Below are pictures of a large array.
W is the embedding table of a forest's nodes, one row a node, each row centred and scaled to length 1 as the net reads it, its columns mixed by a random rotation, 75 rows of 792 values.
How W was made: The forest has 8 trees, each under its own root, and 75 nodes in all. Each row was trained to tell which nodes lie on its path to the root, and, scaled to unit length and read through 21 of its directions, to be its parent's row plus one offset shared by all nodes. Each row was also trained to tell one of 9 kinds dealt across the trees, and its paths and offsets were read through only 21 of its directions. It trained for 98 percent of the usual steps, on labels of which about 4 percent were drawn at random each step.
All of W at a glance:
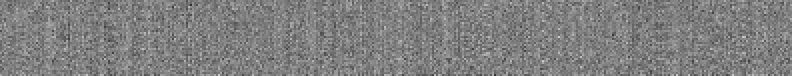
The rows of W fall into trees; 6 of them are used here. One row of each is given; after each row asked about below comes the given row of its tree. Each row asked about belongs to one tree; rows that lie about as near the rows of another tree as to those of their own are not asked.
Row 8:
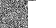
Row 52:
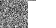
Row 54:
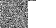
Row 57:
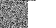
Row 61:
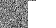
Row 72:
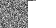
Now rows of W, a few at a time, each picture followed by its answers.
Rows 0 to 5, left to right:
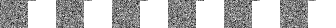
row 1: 54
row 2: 8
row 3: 52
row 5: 54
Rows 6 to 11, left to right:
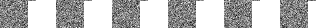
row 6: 72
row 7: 72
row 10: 72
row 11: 57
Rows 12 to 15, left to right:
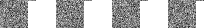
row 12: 61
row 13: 61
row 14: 54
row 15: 52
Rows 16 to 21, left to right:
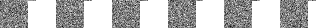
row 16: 52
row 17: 57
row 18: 52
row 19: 8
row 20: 54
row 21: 61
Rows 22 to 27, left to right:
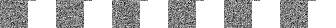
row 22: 72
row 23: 52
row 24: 72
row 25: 52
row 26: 61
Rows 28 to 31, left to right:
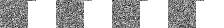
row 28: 61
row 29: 72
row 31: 61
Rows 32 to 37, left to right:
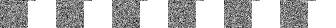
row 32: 57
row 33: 61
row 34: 61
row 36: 57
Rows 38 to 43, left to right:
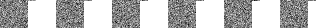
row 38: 61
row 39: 72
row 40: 72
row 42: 54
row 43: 61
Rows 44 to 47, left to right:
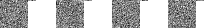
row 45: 72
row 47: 61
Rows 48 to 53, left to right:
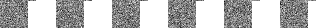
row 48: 54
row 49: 57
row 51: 52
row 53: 72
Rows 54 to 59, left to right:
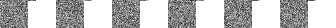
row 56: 72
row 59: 54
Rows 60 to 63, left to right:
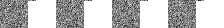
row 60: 52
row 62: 61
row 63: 54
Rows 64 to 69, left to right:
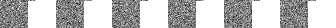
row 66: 57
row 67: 72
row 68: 72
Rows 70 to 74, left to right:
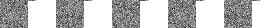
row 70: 8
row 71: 57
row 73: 8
